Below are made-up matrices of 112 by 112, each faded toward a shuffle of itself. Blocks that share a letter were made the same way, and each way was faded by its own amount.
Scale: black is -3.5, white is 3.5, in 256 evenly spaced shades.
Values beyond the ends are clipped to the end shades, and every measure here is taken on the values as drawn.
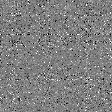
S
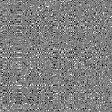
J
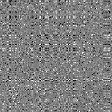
J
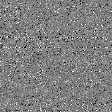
S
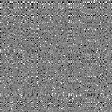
J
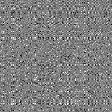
J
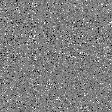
S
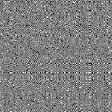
J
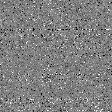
S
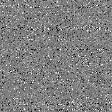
S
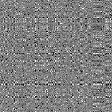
J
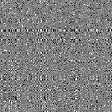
J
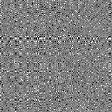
J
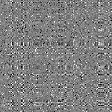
J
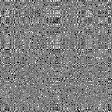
J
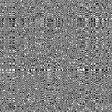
J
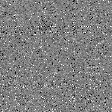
S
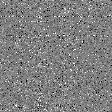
S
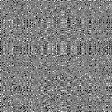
J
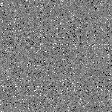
S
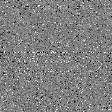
S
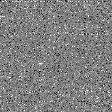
S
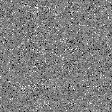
S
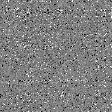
S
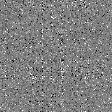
S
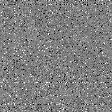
S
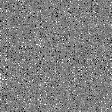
S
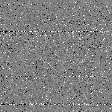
S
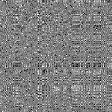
J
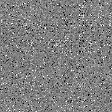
S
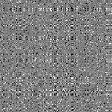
J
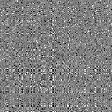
J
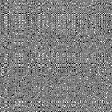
J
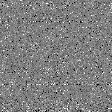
S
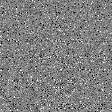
S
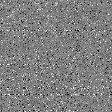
S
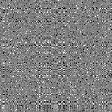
J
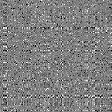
J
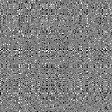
J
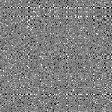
J
